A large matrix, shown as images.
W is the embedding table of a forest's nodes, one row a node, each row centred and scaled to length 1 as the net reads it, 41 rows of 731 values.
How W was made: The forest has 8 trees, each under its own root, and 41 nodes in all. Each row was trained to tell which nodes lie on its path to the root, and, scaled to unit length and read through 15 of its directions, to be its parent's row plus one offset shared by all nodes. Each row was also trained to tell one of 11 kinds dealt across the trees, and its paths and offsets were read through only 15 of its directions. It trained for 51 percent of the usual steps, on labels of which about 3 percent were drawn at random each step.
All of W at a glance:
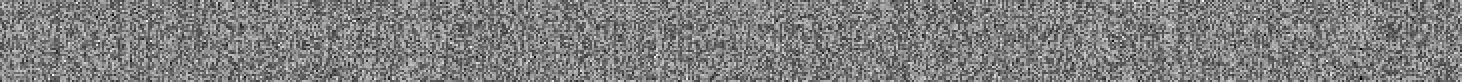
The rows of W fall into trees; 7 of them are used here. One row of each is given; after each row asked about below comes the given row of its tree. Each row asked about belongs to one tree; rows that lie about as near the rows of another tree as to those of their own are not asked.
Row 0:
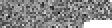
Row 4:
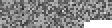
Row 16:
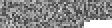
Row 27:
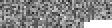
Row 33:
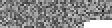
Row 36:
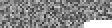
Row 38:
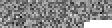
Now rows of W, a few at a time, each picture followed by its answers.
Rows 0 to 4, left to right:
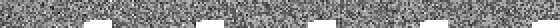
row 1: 38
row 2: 0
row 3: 33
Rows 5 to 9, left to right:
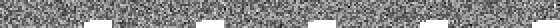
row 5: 38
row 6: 27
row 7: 33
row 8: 16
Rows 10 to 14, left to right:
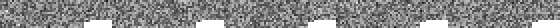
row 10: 27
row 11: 38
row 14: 16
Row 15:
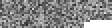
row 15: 4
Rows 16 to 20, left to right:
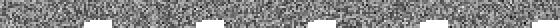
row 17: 4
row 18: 4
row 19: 27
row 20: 36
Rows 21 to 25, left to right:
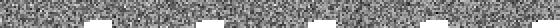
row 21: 38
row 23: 27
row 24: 27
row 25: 16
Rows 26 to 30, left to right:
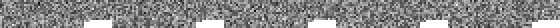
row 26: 36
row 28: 38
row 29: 16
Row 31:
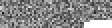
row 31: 16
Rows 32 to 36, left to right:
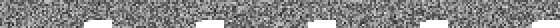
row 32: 0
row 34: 0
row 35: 4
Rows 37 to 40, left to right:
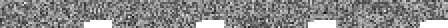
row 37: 0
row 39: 36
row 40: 33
